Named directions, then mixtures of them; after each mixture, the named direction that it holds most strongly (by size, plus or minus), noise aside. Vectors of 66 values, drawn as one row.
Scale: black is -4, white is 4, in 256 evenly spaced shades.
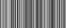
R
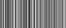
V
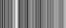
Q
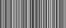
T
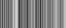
Q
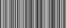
R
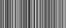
V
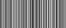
T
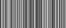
R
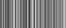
V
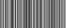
R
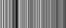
Q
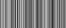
R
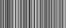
V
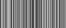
T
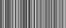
V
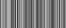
R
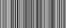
R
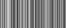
V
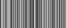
R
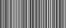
T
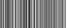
V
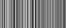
V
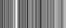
Q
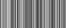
R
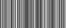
R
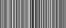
T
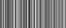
V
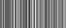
V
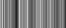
Q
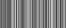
R
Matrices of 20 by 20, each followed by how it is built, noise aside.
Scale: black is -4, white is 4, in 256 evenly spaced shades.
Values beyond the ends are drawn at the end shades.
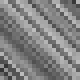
Toeplitz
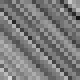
Toeplitz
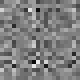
low rank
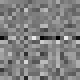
low rank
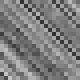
Toeplitz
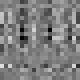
low rank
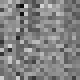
low rank
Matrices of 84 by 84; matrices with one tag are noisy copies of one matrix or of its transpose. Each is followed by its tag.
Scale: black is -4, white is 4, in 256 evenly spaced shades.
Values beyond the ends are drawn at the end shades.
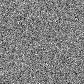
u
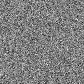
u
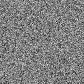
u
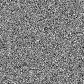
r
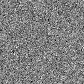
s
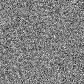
u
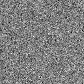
s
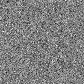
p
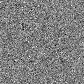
p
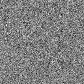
p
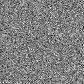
s
